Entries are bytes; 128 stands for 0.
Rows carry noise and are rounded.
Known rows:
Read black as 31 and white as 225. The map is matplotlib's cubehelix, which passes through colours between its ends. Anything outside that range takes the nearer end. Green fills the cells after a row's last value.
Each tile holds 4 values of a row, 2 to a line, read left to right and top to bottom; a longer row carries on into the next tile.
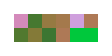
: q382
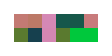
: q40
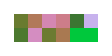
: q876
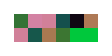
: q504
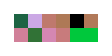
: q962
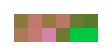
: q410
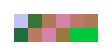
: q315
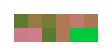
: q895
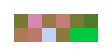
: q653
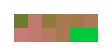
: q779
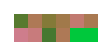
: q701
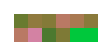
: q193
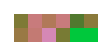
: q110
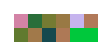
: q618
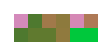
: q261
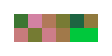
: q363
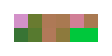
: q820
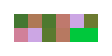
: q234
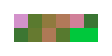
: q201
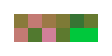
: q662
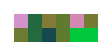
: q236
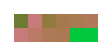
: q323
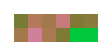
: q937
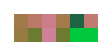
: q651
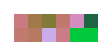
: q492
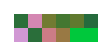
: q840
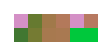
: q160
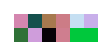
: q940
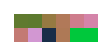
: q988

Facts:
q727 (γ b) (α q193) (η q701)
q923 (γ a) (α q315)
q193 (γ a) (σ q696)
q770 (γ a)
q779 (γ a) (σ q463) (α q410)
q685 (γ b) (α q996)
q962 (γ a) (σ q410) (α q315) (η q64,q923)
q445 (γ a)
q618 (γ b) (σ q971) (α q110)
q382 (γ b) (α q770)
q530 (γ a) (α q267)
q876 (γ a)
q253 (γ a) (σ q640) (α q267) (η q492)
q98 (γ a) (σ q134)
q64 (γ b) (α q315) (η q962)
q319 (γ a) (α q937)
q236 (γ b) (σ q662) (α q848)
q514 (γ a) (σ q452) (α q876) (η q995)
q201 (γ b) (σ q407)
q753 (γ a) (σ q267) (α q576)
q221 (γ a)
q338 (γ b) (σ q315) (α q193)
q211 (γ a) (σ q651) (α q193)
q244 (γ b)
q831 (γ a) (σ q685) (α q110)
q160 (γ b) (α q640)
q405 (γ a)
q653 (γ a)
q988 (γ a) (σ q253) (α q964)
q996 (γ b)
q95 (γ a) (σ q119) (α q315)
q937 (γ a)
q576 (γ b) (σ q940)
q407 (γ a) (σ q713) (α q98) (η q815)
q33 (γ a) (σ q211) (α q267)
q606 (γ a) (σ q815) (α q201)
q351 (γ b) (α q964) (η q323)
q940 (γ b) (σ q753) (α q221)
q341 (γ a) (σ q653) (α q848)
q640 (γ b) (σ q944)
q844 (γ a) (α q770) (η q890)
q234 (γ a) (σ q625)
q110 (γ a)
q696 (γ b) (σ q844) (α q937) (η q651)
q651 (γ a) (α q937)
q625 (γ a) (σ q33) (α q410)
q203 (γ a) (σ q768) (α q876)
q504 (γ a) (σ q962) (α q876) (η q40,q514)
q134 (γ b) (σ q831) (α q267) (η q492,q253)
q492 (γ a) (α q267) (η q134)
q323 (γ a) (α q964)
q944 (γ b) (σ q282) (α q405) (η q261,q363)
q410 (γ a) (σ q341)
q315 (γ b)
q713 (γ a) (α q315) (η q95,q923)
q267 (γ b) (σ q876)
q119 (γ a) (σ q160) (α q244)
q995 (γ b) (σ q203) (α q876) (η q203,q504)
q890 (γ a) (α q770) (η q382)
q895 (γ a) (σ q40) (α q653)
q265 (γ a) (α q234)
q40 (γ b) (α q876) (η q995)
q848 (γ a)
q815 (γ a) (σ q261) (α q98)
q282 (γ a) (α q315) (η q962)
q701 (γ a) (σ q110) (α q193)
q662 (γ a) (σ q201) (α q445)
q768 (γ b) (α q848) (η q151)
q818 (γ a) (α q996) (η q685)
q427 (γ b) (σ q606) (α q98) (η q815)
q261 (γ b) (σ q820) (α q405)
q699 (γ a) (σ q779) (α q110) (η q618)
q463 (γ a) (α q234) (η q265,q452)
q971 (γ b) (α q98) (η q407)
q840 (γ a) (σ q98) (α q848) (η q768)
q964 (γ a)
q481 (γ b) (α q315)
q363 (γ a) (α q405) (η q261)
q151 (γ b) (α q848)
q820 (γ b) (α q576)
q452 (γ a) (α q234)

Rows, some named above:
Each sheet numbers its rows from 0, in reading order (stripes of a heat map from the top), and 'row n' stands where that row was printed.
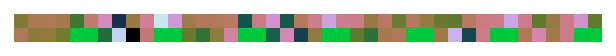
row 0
q211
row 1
q576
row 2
q64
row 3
q640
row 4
q768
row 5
q753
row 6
q253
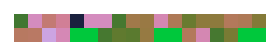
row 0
q282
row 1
q261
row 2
q193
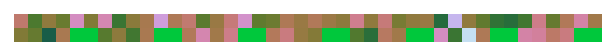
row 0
q427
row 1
q382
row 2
q253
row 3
q848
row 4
q971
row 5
q407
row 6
q625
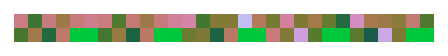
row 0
q944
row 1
q944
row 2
q151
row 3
q98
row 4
q685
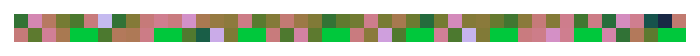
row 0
q203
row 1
q481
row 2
q685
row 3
q662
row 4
q98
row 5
q831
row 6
q923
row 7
q514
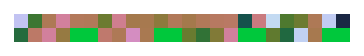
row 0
q315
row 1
q452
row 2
q64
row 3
q134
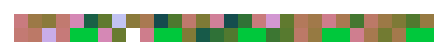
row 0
q492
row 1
q713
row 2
q995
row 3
q820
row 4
q699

